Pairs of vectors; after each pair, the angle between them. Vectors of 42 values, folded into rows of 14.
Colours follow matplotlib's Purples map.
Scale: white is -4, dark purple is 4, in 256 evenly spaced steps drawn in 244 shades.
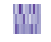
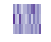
orthogonal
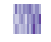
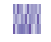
partly opposed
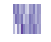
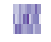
partly opposed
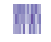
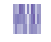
partly aligned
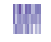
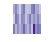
nearly opposite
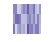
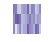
nearly parallel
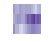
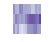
nearly parallel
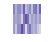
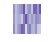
nearly parallel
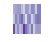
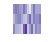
partly aligned
